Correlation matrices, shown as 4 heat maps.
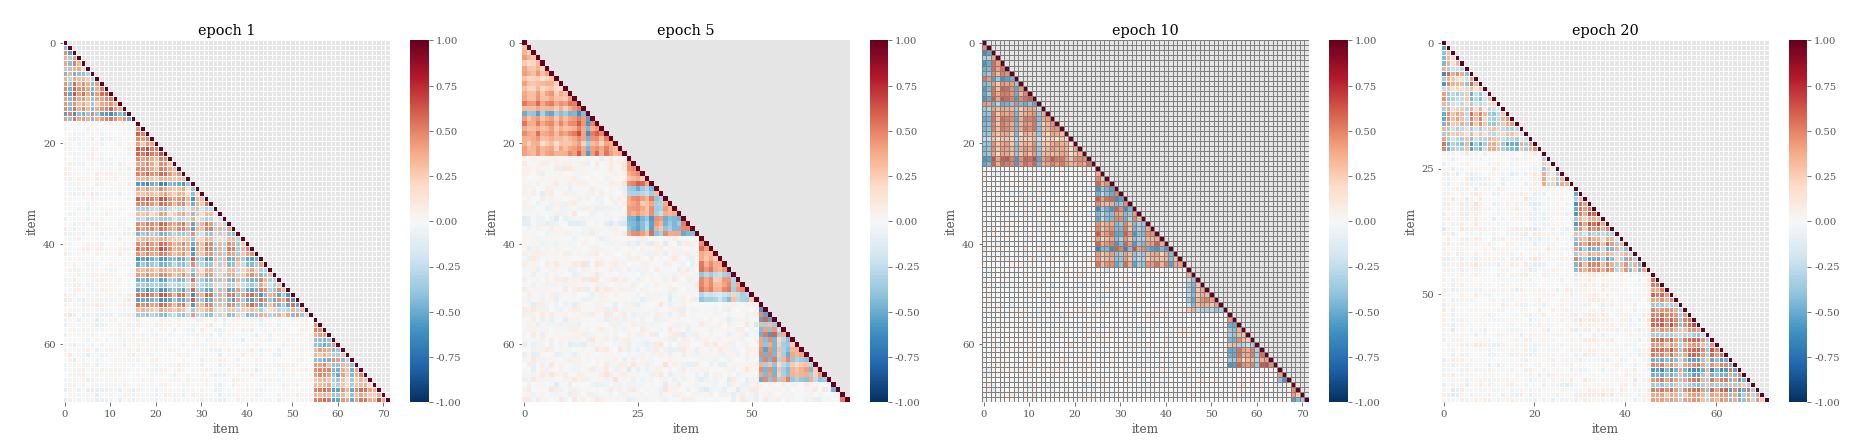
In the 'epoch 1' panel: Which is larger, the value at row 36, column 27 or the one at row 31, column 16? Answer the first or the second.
the second
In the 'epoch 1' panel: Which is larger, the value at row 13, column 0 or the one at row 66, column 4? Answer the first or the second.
the first
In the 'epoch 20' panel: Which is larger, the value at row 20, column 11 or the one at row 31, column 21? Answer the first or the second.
the first
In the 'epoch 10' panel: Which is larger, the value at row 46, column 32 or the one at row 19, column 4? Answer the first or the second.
the second
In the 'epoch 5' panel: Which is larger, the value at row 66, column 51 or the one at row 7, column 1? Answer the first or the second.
the second
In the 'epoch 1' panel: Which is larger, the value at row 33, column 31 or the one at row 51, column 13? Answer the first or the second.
the second
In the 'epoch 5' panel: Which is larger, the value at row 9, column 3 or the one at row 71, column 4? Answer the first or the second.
the first
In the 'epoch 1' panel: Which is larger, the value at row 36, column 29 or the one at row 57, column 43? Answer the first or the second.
the first
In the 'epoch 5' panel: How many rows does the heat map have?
72
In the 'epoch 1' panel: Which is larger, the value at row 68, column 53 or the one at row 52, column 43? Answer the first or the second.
the first
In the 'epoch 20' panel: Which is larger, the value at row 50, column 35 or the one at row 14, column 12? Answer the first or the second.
the first
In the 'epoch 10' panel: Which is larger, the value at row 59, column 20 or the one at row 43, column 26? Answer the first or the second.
the second
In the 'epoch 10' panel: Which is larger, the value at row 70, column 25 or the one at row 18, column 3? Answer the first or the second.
the second
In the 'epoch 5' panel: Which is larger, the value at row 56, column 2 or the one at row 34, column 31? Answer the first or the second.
the second
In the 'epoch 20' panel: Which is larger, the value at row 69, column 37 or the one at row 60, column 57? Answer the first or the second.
the second
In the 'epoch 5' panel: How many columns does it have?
72
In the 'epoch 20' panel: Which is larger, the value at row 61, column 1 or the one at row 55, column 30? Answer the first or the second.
the second
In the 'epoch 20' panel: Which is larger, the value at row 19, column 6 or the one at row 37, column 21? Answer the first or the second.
the second
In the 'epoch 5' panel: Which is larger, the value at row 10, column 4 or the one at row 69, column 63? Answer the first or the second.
the first
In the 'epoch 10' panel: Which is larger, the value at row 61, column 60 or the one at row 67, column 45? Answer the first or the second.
the second
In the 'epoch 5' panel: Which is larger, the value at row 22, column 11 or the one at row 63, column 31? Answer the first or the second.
the first
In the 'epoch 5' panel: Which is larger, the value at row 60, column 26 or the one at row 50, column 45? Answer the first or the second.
the first
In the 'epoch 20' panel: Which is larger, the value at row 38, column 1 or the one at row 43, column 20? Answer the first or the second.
the second
